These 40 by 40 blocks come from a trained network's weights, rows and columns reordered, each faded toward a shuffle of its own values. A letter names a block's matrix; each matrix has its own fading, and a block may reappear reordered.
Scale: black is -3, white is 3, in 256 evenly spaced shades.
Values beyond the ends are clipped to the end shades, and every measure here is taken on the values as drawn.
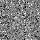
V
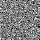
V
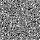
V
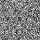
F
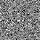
V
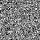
F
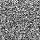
F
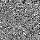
V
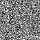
V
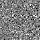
V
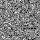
V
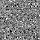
V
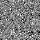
V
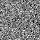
V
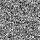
F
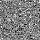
V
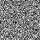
F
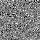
V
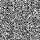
F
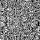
F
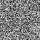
F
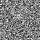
F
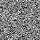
F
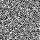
F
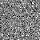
V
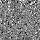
V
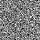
F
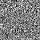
F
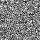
F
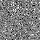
V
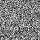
F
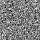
F
